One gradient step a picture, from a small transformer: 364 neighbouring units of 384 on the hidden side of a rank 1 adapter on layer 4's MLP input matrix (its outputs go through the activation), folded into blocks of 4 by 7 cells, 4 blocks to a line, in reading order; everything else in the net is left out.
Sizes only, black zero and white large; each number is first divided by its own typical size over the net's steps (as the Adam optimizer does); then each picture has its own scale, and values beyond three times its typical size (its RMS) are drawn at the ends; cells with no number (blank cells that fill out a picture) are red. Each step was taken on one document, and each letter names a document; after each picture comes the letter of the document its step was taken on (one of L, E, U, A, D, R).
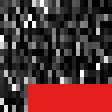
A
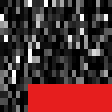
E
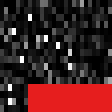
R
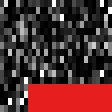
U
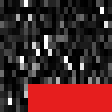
R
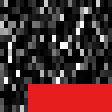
U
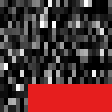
A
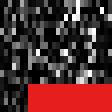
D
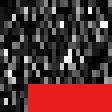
E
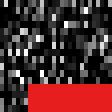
U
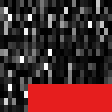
R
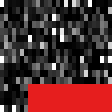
A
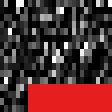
E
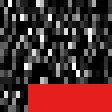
D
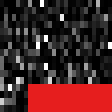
R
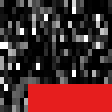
A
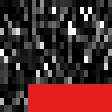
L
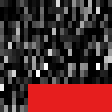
L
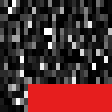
E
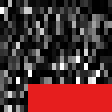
D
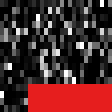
U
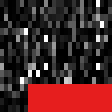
R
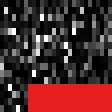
R
